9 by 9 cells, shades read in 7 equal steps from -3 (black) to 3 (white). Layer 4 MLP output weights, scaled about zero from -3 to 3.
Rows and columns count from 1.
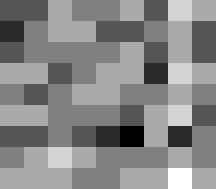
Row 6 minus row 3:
2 1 0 0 0 -2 2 1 0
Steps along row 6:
same down same same down up up down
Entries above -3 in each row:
9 9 9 9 9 9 8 9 9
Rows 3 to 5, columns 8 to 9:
1 -1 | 2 1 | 1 0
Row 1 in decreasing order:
2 1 1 1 0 0 -1 -1 -1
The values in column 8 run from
-2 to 3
